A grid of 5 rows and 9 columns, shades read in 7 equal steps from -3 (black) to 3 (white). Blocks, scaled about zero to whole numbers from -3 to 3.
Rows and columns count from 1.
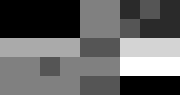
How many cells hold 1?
4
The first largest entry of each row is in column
5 5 7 7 1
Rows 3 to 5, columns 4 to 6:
1 -1 -1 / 0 0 0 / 0 -1 -1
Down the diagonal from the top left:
-3 -3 1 0 -1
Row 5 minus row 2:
3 3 3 3 -1 -1 -2 -1 -1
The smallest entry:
-3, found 11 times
